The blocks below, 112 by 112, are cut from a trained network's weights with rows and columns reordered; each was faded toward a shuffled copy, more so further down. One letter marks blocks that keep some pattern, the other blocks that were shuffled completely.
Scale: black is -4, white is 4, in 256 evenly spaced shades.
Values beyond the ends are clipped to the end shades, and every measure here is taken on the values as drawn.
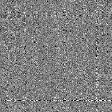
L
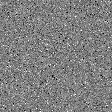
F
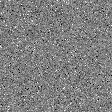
F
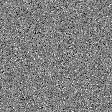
F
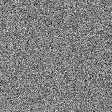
F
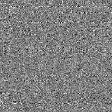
L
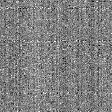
L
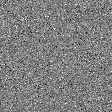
F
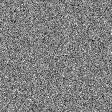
F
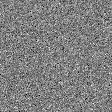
F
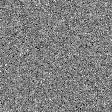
F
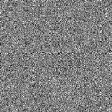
L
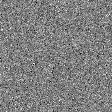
F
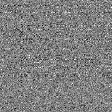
L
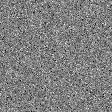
F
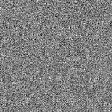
L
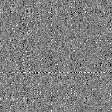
L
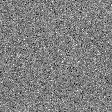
F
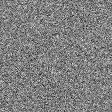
F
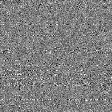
L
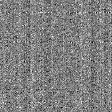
L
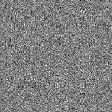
L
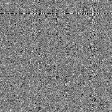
L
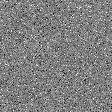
F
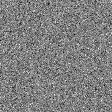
F
